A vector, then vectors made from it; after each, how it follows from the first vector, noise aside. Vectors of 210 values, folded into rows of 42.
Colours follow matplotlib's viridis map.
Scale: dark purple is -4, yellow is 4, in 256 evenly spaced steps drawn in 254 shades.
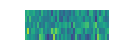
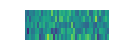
negated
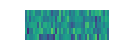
sign-scrambled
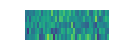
negated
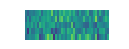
negated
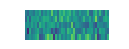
negated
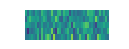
sign-scrambled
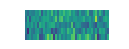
negated
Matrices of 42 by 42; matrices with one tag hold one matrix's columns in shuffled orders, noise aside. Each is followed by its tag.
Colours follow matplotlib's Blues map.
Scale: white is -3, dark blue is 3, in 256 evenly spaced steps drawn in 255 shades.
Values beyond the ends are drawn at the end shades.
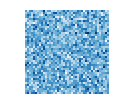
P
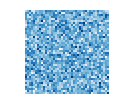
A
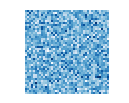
A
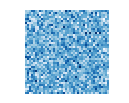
P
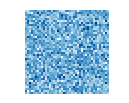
A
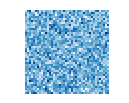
P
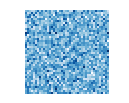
P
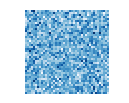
P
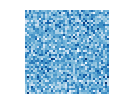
A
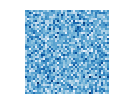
A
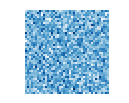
P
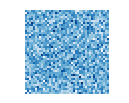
A
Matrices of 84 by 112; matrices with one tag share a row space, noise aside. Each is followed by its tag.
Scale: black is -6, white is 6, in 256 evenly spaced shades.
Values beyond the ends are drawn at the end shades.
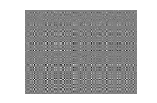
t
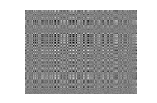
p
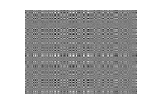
p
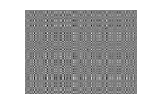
t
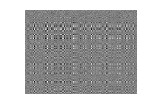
t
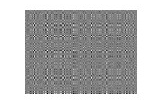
t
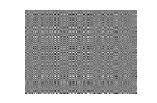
p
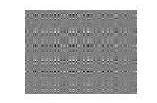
p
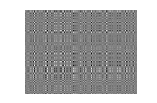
t
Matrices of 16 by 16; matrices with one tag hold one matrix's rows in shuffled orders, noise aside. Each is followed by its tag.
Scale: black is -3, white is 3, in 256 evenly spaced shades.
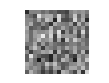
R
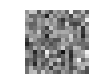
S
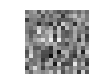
R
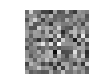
R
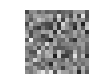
R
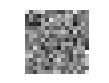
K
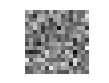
K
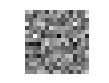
K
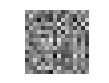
R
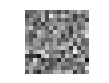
K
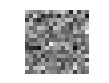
K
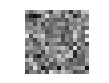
K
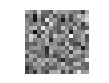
S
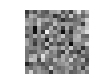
S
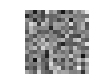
S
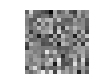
R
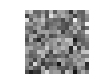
K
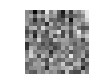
S
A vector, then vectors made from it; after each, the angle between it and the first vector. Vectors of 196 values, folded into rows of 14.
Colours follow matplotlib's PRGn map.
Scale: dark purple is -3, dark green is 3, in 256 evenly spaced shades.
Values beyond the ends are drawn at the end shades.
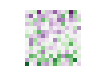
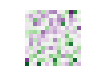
nearly parallel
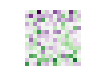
nearly parallel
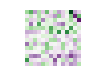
partly opposed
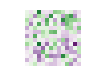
partly opposed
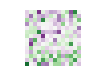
nearly parallel
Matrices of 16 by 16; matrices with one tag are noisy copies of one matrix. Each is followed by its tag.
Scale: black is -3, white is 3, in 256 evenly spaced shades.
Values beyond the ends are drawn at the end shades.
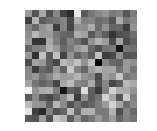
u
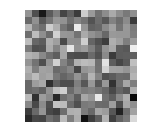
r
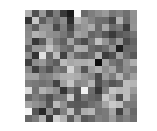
u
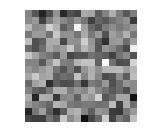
r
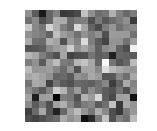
r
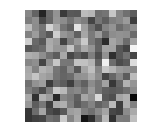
r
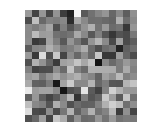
u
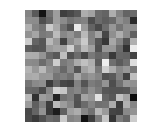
r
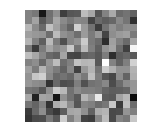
r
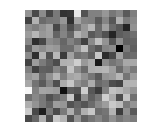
u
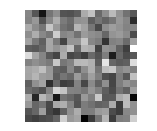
r
